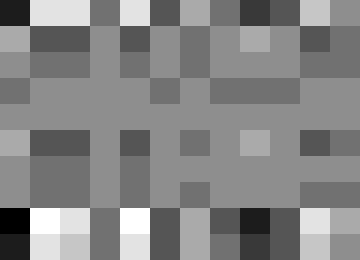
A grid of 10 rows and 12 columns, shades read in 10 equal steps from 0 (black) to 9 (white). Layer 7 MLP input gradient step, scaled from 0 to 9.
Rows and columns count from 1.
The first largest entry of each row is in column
2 1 1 2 1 1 1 1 2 2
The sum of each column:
38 53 51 47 53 43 49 45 41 43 51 47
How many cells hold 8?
7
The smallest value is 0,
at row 9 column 1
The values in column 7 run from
4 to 6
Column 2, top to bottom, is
8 3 4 5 5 3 4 4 9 8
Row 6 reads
6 3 3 5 3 5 4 5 6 5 3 4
